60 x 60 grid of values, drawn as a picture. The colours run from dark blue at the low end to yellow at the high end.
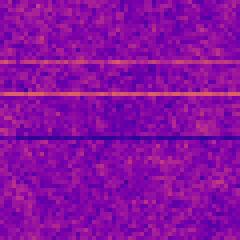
The grain runs across in streaks. Rows 16, 24 and 35 differ from the rows beside them. There is no overall slope. On average the colour sits 30% of the way up the scale.
